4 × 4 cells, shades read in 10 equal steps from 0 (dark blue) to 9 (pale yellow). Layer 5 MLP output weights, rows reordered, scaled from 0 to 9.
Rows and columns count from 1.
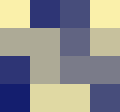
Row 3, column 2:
6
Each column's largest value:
9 8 8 9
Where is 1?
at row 1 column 2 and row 3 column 1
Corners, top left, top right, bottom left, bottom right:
9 9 0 2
